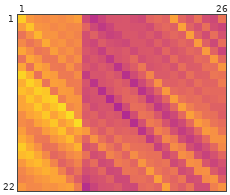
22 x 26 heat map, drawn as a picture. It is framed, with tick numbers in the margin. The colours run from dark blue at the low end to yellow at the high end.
The left part is higher, up to a seam about 30% of the way across. The top middle is the smoothest part. The middle left is the ninth with the highest average. Streaks slant down to the right.
